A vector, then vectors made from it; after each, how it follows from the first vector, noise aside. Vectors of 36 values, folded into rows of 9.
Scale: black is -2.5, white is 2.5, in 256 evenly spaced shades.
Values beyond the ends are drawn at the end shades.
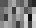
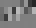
partly zeroed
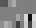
partly zeroed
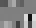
partly zeroed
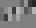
partly zeroed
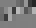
partly zeroed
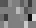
partly zeroed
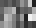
sign-scrambled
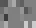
partly zeroed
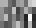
negated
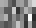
negated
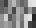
sign-scrambled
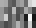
negated
